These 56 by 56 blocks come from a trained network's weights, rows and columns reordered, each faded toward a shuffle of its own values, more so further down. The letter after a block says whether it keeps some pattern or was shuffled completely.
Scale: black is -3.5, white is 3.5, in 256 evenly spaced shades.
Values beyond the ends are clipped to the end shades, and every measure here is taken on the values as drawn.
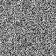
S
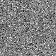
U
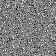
U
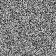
U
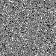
U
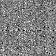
S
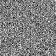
S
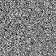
S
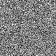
U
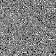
S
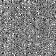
S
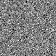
S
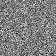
U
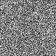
U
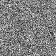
U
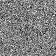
U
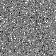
U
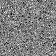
U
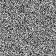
U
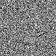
S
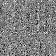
S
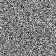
U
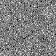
S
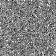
S
